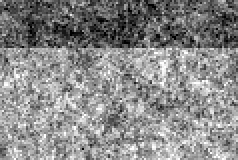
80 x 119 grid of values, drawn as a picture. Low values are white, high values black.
There are no regular stripes. A horizontal seam about 30% of the way down splits the table, and the top part is higher. The field is mottled with small blotches.
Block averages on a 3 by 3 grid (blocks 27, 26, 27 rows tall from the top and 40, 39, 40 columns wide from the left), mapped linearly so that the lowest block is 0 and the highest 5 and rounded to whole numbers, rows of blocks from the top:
554 / 010 / 010
